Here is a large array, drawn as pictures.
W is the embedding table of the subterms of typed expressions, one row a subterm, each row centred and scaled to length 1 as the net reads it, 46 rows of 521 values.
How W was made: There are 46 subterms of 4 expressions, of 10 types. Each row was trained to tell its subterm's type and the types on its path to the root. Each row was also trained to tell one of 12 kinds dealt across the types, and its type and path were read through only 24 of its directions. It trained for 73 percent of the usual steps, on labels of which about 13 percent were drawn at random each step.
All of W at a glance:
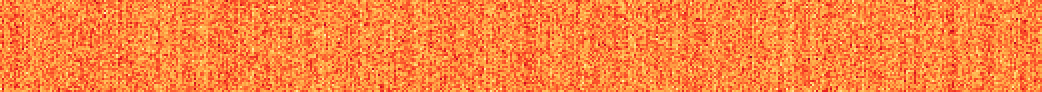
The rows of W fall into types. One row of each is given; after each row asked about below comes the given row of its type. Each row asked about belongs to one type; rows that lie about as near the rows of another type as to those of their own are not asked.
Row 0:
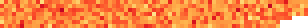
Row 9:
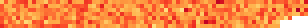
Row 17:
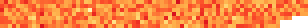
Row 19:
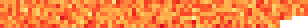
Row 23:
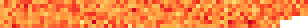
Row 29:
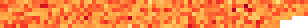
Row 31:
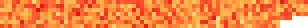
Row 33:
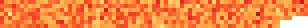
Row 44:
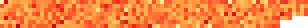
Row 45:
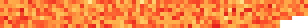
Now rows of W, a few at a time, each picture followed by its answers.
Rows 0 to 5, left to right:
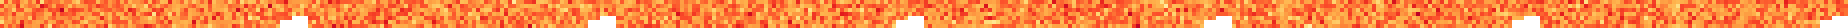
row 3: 31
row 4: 29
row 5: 33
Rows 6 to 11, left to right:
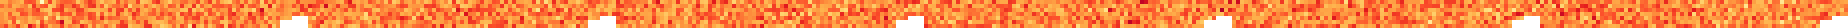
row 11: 0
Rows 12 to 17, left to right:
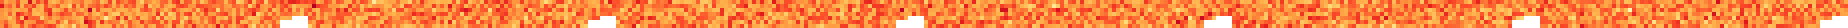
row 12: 29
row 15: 17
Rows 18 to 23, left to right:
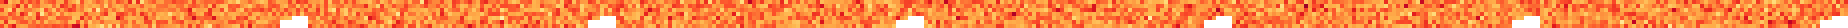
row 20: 17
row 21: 17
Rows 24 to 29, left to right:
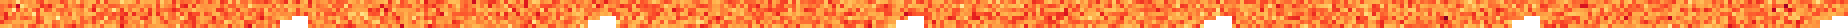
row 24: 33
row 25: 29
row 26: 31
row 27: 33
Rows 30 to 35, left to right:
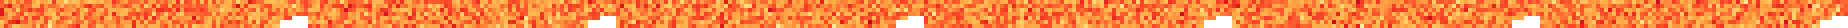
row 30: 19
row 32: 17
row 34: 29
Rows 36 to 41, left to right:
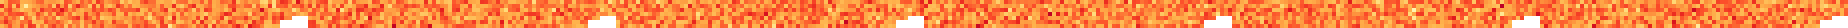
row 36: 0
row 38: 19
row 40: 9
